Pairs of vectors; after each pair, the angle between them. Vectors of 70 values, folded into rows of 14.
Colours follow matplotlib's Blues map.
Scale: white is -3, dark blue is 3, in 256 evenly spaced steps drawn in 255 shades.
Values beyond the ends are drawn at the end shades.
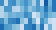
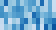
nearly opposite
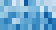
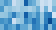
nearly parallel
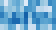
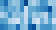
nearly opposite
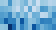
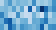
partly aligned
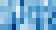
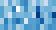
partly aligned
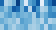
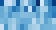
nearly parallel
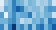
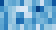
partly opposed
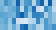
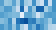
nearly opposite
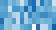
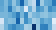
nearly opposite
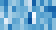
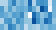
partly opposed
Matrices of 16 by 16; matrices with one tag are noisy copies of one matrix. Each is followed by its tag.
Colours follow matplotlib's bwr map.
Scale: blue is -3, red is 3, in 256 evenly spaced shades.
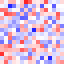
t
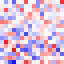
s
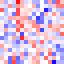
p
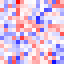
p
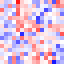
p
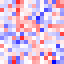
p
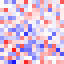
s
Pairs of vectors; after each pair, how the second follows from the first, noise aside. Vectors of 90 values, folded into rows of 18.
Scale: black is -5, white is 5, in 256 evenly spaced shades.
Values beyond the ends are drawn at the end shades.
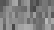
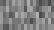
shuffled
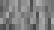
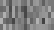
shuffled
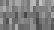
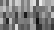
scaled up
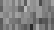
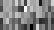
scaled up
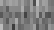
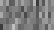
sign-scrambled
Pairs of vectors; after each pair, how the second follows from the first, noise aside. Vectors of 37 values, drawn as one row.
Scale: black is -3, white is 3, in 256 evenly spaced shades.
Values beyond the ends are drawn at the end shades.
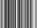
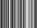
wrapped around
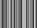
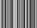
wrapped around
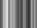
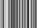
sign-scrambled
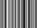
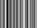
negated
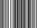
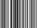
sign-scrambled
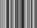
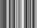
negated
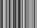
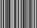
sign-scrambled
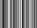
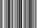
negated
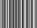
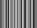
negated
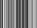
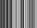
wrapped around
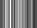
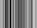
negated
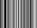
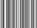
sign-scrambled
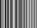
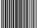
sign-scrambled
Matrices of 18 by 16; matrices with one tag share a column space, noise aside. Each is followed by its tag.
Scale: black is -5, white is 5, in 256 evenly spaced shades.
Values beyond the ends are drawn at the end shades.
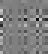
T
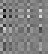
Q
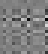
T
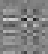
T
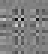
T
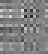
Q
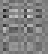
Q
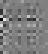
T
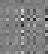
T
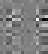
T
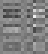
Q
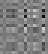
Q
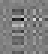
T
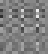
Q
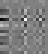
T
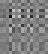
Q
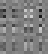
Q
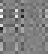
Q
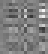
Q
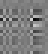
T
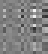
Q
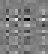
T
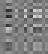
Q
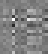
T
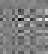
T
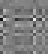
T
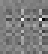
T
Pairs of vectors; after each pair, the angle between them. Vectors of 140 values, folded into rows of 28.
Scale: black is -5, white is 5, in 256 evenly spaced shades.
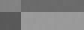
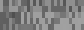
partly aligned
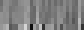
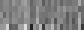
nearly parallel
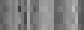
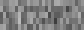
orthogonal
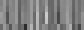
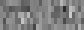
orthogonal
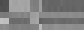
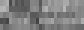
nearly opposite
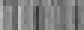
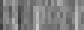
nearly opposite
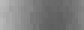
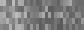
partly aligned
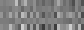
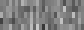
partly aligned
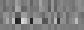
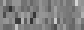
partly aligned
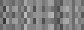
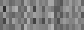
nearly parallel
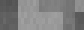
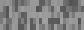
orthogonal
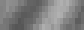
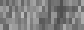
partly opposed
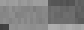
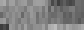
nearly parallel
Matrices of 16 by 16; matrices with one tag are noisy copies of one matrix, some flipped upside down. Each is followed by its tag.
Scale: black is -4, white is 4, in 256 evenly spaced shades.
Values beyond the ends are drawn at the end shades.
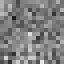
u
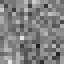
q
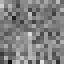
u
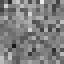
u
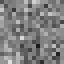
q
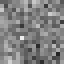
q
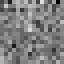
u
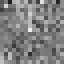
u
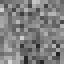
q
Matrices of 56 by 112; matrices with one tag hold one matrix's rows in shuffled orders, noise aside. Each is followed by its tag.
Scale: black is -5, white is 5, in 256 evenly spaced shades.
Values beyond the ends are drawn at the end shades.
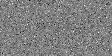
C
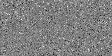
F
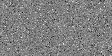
F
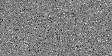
C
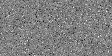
C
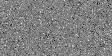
F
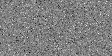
C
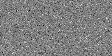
C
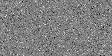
F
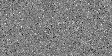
F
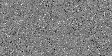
F
